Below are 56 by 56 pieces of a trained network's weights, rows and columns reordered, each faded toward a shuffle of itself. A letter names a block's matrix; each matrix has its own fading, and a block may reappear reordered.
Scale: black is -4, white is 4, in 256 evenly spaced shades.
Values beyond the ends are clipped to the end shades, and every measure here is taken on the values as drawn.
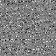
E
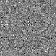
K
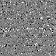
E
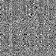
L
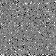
E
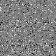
E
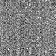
L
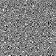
K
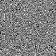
K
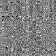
L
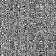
L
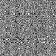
L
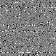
E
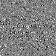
E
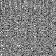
L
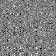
K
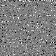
E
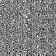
L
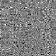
K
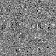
K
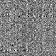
L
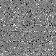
E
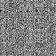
L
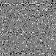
E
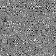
E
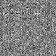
L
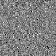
K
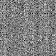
L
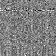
L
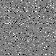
E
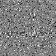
E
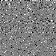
E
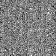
L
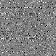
E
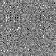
K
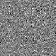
K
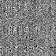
L
